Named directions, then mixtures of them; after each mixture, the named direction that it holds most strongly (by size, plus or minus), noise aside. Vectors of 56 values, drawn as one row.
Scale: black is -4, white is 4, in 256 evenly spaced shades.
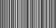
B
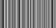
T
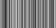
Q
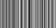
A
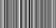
T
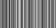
A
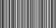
B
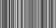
B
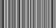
T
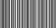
B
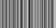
A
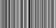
A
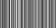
B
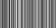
B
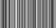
Q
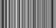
T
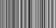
A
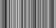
Q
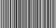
B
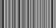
T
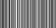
B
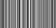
T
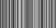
B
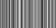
A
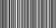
B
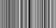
A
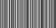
B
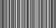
B
